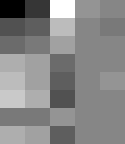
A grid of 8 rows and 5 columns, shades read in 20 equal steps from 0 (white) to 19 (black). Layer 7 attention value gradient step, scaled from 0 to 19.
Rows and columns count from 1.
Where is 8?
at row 1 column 4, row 5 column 5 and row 7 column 3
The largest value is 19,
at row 1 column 1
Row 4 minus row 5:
1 0 -1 0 1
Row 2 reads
13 12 5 9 10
